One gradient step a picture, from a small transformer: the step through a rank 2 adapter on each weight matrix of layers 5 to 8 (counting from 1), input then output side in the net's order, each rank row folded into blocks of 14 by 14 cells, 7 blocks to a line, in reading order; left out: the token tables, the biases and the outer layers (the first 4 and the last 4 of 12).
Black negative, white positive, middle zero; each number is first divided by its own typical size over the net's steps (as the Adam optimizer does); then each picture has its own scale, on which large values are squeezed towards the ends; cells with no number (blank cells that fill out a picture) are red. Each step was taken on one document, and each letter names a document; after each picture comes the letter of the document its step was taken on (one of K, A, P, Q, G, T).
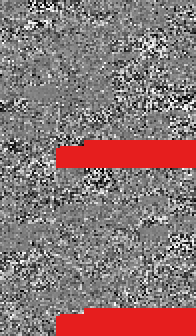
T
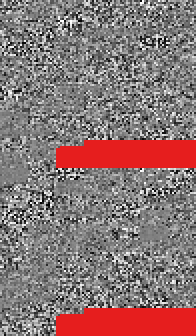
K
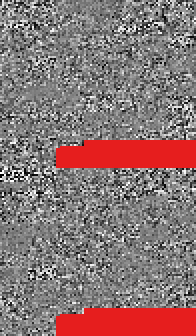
T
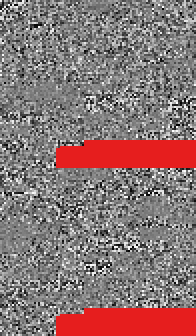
T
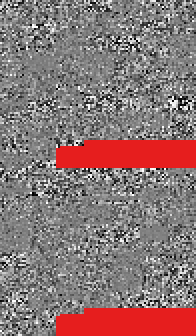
T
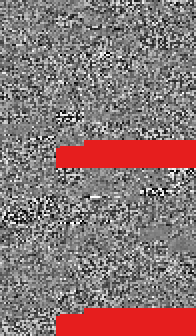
K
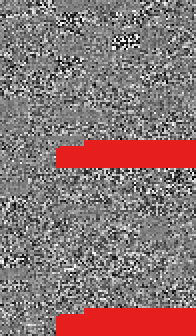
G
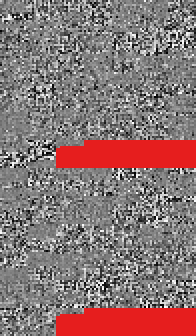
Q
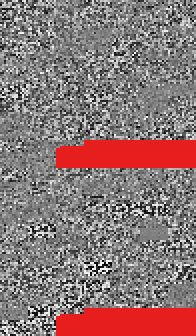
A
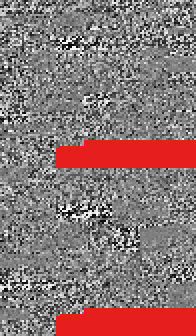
A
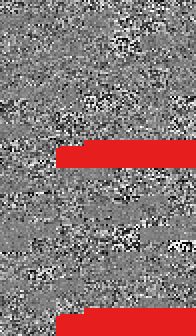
T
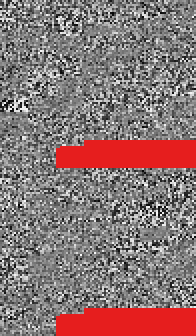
G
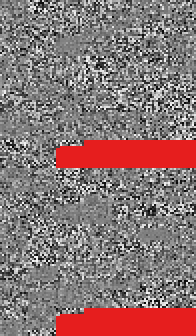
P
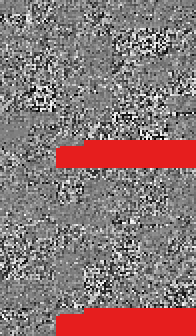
Q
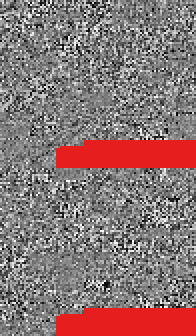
Q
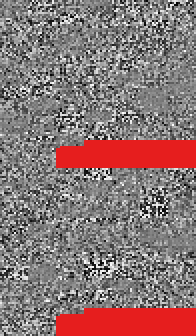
K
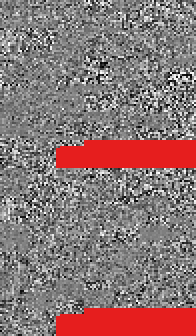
T
